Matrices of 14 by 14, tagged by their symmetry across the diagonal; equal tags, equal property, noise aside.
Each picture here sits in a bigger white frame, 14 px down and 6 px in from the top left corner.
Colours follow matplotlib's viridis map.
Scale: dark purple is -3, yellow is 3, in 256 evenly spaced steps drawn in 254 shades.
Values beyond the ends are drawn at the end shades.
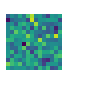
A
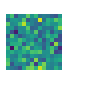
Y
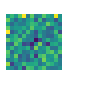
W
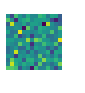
Y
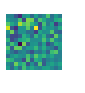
Y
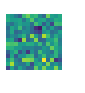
A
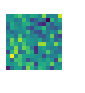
Y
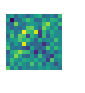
W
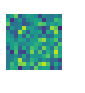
W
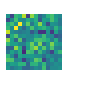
W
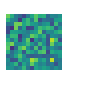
W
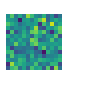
A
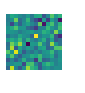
Y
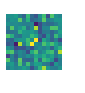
W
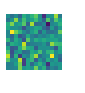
A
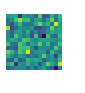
Y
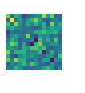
W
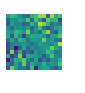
Y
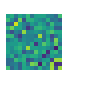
W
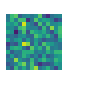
A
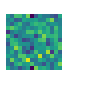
A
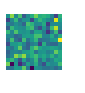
Y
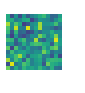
A
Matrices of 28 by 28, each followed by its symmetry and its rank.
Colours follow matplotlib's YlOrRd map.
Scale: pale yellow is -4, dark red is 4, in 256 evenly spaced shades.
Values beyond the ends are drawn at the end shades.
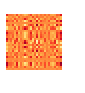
neither, rank two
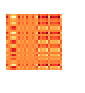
neither, rank one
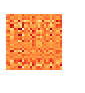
neither, rank three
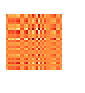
neither, rank one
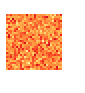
neither, full rank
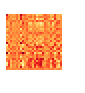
neither, rank three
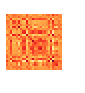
symmetric, rank three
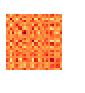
symmetric, rank three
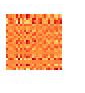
neither, rank two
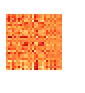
neither, rank three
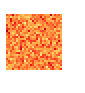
neither, full rank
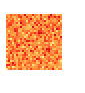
neither, full rank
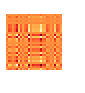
neither, rank one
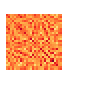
symmetric, rank three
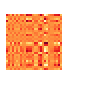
neither, rank two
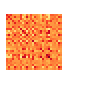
symmetric, rank three
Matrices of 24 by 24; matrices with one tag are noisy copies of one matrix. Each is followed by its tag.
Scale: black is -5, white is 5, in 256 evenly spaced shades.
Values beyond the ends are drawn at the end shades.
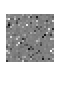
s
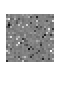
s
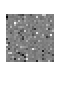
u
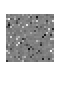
s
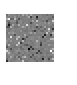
s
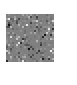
s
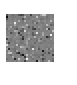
u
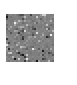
u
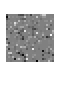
u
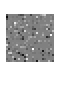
u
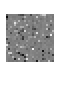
u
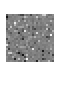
u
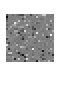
u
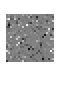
s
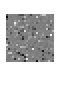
u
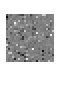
u
